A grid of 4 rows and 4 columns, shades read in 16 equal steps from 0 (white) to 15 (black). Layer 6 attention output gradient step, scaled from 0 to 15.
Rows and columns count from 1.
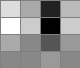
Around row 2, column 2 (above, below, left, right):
5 7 0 15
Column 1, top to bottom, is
2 0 5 7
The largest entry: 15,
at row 2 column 3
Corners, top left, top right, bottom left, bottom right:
2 4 7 7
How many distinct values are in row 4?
2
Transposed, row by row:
2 0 5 7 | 5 3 7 7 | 13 15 10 6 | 4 3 6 7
